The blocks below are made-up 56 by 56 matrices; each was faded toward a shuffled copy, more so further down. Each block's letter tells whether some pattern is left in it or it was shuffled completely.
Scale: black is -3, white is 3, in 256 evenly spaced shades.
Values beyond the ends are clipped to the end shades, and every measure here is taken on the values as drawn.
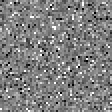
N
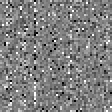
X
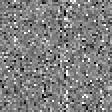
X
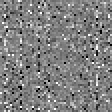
X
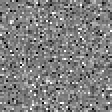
N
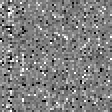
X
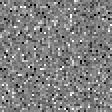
N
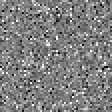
N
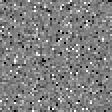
N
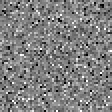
N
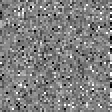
X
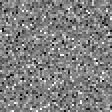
N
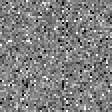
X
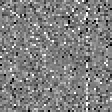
X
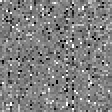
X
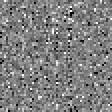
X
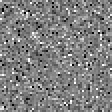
N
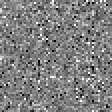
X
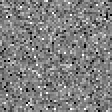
N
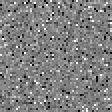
N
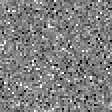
N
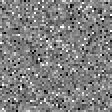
N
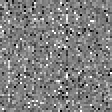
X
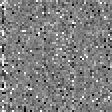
X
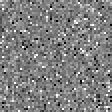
N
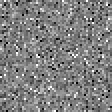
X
